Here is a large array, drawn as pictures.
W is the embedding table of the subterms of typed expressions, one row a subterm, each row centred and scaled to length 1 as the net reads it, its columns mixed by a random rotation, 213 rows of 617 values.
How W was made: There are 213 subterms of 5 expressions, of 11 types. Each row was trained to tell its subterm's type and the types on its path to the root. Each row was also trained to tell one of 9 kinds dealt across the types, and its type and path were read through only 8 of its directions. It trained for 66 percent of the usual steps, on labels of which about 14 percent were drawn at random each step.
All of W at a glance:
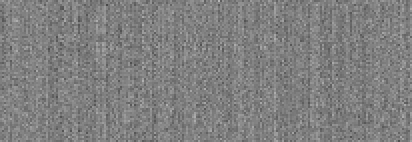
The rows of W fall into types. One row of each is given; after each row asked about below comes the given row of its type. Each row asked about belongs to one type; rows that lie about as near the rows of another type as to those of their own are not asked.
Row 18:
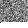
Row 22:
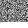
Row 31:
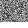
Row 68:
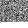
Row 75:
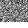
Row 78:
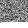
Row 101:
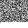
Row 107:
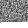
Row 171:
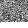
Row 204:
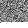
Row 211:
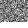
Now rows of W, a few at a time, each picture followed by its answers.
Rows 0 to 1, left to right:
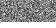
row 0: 204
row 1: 211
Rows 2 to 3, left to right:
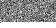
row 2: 204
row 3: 211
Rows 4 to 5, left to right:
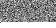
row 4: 204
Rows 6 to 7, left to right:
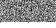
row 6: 101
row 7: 101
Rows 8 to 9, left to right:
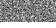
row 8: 107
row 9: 75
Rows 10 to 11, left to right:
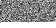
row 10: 18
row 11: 211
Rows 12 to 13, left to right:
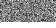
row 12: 18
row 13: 22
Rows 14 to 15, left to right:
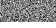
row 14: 22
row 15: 75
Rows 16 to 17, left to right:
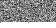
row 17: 107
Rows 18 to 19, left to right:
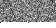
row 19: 107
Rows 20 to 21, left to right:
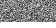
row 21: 171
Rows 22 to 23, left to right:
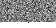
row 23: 204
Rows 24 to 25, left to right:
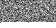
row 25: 101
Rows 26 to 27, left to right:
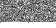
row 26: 101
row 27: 75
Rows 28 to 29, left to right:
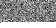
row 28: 18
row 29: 31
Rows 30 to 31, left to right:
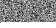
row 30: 18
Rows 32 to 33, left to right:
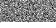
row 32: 31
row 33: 22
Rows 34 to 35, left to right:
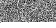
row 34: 78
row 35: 211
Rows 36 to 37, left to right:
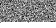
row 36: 204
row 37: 101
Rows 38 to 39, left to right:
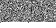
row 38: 107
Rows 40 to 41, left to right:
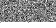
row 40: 68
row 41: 101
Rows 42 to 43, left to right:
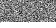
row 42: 31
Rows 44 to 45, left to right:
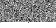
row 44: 22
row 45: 78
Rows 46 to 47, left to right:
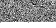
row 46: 22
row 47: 18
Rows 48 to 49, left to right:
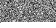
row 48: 78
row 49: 22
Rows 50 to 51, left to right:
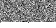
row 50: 101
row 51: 78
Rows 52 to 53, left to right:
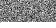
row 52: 31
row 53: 211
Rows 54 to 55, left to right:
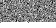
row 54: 204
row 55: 78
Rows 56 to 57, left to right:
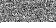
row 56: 107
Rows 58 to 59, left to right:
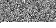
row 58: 211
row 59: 211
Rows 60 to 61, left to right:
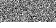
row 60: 211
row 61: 107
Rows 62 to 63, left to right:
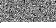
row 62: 78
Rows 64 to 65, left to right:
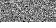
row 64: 101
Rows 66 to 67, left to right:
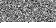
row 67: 18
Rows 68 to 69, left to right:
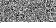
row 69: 101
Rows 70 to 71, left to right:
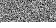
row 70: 78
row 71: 101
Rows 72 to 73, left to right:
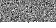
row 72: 75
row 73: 101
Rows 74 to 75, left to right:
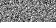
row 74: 75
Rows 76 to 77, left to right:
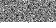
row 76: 68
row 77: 18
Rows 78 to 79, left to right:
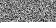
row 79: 211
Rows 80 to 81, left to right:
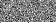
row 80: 18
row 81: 18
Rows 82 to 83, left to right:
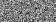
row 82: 31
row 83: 22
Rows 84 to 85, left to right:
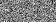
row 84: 211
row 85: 78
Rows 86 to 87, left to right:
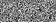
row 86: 68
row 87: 211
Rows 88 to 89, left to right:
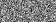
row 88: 75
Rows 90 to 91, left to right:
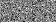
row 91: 68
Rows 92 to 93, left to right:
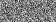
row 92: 171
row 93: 107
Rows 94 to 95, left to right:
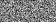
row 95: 18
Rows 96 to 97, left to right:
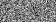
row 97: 171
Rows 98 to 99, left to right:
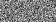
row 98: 31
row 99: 171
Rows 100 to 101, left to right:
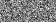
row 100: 18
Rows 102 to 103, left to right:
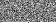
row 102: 22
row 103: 204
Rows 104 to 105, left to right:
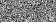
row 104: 204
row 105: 78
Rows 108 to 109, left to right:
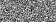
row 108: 171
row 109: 101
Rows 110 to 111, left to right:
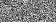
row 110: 18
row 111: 78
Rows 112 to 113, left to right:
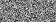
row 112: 22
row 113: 31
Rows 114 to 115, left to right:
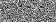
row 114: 101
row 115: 18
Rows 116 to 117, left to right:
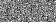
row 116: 171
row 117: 107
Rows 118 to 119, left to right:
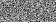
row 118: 107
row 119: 204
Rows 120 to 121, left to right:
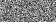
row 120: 171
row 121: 107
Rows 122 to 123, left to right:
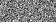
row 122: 78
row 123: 75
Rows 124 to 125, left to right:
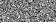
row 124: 75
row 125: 204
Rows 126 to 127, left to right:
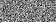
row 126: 171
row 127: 107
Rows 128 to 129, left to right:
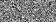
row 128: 101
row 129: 18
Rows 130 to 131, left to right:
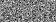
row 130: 171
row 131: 68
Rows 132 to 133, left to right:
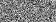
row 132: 78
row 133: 18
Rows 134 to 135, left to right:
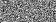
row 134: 101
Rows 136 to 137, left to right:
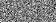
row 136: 204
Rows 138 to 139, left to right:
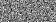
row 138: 211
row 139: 107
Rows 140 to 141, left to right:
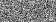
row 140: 31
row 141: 78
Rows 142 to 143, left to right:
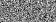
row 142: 107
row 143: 68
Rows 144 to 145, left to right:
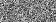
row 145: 68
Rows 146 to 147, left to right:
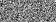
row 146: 68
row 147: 107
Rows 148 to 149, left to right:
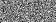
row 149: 204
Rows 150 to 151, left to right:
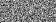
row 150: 107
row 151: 22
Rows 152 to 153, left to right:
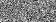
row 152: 204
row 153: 31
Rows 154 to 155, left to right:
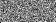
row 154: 101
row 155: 107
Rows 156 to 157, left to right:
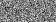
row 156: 22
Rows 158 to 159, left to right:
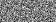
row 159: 18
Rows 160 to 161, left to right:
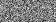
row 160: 107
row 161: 22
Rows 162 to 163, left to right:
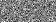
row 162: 68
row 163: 18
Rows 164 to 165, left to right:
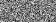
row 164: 211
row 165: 78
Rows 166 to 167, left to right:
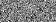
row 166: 68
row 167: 211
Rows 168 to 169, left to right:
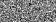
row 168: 101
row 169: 68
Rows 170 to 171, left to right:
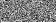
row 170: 31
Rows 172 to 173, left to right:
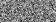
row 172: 78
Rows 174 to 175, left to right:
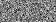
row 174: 22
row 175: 101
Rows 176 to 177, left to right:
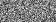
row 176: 75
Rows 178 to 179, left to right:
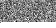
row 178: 204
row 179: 78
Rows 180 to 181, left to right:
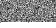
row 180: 22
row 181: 171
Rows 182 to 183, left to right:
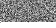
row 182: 204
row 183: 101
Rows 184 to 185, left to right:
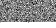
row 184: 22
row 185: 22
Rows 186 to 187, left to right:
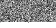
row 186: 171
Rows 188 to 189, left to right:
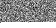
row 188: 75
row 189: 22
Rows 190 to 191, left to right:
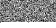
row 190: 107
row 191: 211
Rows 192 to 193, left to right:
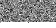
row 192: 211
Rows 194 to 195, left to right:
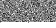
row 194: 31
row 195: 18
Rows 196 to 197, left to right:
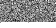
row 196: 211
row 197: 101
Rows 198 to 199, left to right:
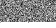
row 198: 22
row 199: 171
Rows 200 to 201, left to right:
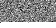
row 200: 204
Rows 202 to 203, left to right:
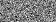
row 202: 22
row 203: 31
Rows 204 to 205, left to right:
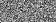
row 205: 75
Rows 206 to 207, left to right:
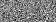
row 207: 78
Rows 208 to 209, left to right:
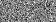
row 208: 22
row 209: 101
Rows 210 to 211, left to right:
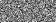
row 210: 68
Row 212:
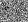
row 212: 22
